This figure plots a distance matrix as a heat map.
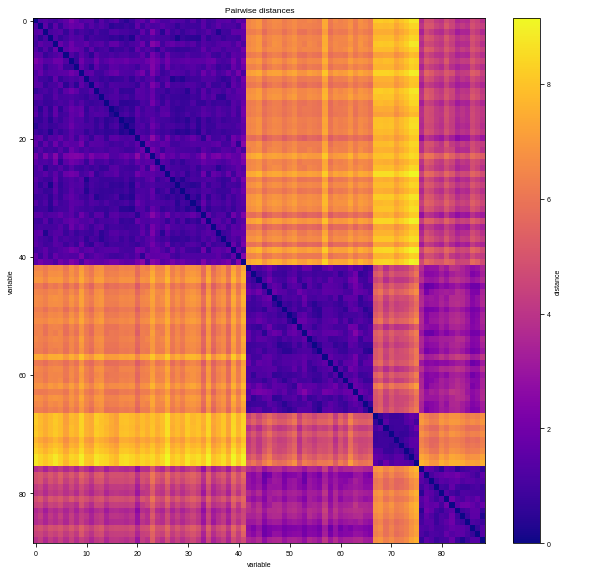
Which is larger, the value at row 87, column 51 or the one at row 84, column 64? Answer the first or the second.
the second
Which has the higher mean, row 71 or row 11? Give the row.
71
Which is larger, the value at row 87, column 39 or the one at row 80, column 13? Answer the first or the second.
the first
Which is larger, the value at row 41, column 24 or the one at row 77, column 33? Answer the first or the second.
the second
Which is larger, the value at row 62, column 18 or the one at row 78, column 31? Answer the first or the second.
the first
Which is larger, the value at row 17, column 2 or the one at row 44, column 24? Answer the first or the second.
the second
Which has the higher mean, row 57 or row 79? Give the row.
57
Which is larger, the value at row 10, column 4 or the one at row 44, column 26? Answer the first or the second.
the second
